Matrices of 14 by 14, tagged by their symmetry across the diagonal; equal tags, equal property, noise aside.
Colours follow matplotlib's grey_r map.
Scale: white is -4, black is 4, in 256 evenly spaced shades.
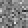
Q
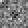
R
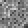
R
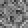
R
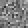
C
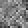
R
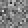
C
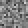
C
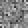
R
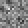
R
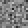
Q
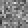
Q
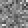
Q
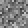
R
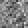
Q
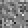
C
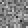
R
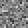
Q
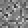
R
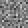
C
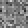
C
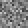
C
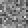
Q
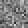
C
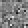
C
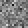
Q
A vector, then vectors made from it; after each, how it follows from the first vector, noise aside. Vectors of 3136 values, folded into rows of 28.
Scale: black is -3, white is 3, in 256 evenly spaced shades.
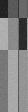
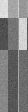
negated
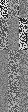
sign-scrambled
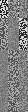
sign-scrambled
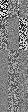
sign-scrambled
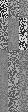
sign-scrambled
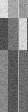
negated
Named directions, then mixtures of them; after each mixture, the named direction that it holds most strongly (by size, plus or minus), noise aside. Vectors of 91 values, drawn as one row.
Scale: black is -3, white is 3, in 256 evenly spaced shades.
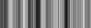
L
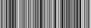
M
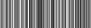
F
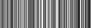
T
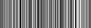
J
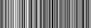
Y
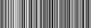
Y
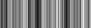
L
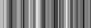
L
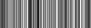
T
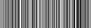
J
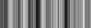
L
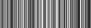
T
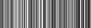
T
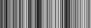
L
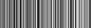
J
